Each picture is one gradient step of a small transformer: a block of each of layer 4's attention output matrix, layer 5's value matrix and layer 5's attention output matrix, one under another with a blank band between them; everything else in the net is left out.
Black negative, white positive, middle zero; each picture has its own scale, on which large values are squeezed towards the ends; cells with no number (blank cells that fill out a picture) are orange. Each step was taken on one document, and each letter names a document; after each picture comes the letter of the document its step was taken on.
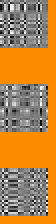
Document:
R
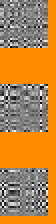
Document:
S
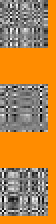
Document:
S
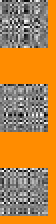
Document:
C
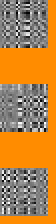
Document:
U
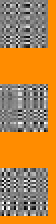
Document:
U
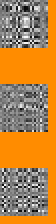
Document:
C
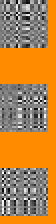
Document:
U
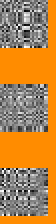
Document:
C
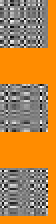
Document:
R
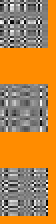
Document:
R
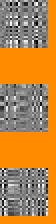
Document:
S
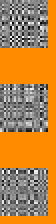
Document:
C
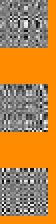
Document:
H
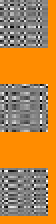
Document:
R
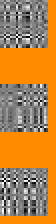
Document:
U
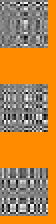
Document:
H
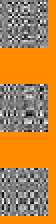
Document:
H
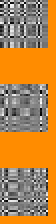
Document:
R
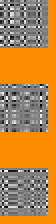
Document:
R
